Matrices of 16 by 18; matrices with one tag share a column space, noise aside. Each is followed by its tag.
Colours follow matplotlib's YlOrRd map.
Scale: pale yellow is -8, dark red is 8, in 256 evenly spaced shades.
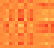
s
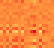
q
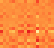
q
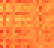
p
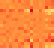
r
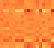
r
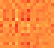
s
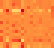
r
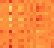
p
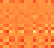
q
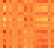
p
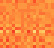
q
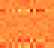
r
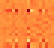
r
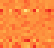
r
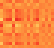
s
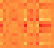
s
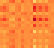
p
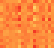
p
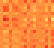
p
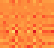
q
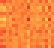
p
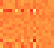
r
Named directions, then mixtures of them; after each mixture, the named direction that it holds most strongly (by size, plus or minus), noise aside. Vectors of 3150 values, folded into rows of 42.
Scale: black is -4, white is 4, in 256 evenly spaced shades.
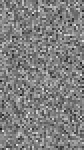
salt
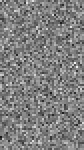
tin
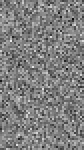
salt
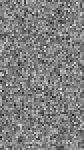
tin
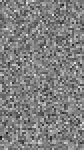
tin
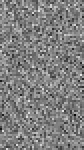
salt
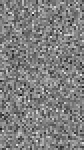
salt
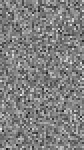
salt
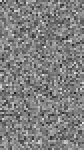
tin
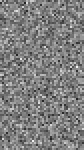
tin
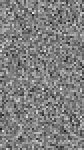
salt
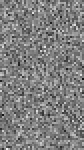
salt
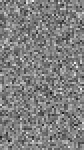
tin
